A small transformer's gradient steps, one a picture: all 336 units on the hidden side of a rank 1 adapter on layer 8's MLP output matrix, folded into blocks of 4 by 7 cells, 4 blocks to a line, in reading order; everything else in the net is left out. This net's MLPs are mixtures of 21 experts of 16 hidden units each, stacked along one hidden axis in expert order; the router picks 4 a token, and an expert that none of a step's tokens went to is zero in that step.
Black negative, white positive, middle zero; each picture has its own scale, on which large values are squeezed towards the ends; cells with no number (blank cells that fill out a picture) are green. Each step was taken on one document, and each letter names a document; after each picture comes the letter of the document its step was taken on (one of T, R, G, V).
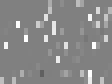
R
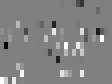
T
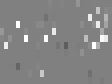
R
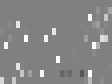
R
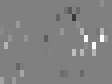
T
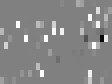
R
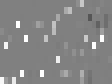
R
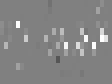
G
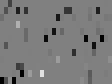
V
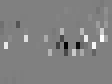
G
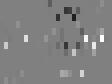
T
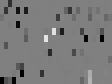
V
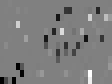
V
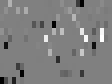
T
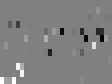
V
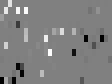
V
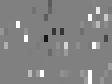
R
